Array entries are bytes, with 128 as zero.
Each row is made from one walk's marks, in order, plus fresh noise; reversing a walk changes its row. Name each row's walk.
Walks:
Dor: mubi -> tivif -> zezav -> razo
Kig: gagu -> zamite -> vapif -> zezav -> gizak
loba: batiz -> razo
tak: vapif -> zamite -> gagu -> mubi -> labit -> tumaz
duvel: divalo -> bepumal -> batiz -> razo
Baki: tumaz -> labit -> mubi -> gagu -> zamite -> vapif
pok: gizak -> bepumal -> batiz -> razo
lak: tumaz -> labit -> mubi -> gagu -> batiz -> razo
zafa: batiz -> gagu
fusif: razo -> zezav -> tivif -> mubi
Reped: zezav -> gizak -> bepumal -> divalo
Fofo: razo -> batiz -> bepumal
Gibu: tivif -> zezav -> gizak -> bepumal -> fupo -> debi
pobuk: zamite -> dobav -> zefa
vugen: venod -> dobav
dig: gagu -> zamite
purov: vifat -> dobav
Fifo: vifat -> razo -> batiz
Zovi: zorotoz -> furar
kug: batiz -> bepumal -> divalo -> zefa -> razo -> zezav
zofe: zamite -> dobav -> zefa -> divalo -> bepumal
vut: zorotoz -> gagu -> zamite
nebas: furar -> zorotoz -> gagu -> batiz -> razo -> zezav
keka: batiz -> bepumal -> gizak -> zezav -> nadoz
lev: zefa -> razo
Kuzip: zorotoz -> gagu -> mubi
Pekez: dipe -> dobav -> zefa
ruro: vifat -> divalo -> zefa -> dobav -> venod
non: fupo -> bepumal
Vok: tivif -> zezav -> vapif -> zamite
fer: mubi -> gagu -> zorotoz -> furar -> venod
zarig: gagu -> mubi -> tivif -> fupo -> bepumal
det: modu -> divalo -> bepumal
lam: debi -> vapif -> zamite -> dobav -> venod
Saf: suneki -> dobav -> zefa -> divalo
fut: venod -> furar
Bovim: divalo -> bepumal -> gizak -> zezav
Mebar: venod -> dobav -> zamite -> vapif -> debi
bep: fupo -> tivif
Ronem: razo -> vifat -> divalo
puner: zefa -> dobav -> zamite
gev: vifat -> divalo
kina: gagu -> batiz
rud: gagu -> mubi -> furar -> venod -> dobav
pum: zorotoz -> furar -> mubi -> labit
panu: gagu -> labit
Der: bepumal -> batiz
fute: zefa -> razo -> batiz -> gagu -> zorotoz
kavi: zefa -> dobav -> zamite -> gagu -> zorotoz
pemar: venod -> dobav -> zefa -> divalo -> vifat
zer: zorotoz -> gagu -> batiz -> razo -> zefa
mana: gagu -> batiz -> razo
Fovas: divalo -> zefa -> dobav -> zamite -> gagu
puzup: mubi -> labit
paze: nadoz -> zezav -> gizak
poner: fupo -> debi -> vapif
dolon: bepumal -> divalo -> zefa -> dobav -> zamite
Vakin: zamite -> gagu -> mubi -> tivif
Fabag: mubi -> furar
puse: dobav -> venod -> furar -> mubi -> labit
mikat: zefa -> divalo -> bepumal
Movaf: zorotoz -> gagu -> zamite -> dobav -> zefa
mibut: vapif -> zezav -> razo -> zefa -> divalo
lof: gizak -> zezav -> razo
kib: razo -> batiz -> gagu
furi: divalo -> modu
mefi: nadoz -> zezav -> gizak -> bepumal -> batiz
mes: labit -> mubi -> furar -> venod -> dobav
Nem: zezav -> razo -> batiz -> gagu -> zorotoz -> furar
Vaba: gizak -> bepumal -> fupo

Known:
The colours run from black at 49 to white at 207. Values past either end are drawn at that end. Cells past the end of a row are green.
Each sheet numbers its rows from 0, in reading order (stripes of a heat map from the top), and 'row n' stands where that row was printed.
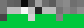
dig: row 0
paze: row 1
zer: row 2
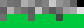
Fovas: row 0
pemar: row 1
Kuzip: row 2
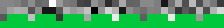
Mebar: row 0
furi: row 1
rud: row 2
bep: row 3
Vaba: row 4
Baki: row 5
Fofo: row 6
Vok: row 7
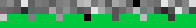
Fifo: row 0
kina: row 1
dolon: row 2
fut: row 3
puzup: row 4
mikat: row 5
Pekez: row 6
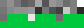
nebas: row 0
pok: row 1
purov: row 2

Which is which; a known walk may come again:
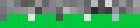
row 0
nebas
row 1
Reped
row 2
kavi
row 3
loba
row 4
mibut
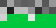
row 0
paze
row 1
pok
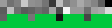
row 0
pemar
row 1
lak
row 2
vugen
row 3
Kuzip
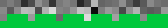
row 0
zarig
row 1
Vok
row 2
tak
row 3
non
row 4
Dor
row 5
zafa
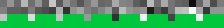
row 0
kug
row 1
duvel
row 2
Gibu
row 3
Nem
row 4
puse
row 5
Der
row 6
dig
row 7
lof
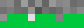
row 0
fute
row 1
Bovim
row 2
zer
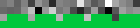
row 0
mana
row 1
bep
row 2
mikat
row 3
gev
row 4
mes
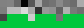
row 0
vut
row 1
mefi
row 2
Fovas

